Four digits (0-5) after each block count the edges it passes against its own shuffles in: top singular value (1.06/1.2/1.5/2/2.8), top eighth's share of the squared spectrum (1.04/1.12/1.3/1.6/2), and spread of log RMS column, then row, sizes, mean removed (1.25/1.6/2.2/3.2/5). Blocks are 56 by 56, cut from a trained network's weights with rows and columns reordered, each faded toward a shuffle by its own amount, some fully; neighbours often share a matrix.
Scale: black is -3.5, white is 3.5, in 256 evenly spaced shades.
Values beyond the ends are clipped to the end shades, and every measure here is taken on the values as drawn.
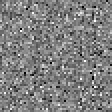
2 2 1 1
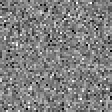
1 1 0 0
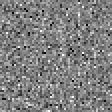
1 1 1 0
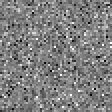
0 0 0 0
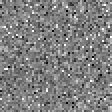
0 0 0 0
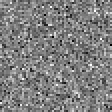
1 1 0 0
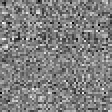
3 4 1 2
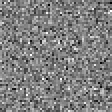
2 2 0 2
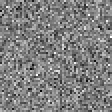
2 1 0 0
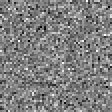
1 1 0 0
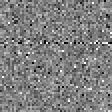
2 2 0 1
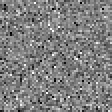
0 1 1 0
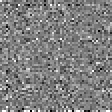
3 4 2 2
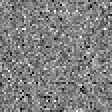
1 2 0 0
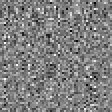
3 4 3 2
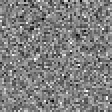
2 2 0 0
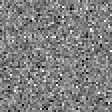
1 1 0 0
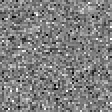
1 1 0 0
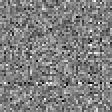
2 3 2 2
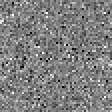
1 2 0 1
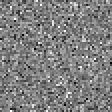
0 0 0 0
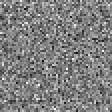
1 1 0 0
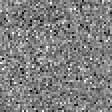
0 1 0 0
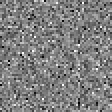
2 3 2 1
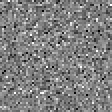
0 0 0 0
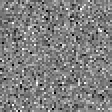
0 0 0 0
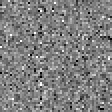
2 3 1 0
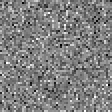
0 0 0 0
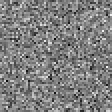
0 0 0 0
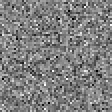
1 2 0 1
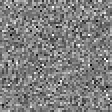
2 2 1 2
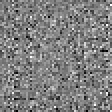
3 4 2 2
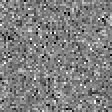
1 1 0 0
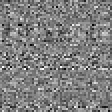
3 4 0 3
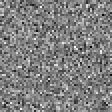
2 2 0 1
